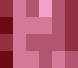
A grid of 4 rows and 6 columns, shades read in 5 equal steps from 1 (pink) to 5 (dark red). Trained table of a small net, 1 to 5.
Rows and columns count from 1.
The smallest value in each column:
4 2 2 1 2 3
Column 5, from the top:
3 3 3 2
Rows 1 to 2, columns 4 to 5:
1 3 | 2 3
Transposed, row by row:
4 5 4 5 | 2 2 2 2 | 3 2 3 2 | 1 2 3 3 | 3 3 3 2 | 4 4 4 3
